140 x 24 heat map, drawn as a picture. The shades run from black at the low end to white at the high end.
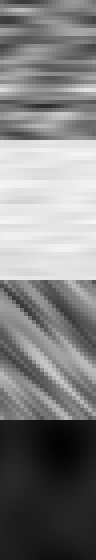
The table splits into 4 rows of 1 panel. Panel 1,1: middling, streaked across, strong in contrast. Panel 2,1: very high, streaked across, faint in contrast. Panel 3,1: middling, slanting down to the right, strong in contrast. Panel 4,1: very low, smooth, faint in contrast.
